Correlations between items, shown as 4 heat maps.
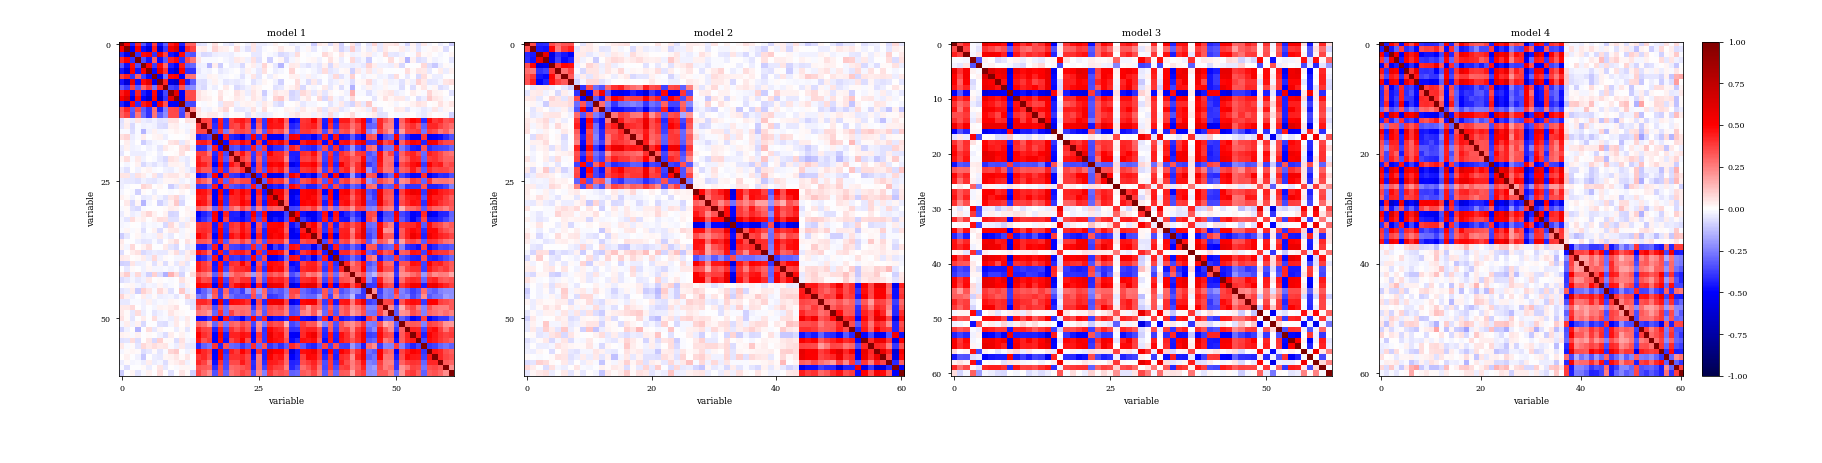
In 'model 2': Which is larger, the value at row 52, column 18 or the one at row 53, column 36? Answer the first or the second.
the first
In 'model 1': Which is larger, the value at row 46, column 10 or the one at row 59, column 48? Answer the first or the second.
the second
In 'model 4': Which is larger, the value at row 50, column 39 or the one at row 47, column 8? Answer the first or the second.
the first
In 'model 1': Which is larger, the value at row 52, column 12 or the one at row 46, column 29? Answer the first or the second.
the first
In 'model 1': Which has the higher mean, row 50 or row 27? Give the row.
27
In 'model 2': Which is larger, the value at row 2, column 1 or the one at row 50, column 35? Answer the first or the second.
the second
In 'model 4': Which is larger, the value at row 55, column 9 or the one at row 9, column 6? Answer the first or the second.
the first
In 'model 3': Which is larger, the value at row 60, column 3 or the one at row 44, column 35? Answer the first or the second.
the first
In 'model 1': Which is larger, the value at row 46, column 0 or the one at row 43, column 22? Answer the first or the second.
the second
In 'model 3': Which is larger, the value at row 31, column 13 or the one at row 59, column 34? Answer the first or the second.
the second
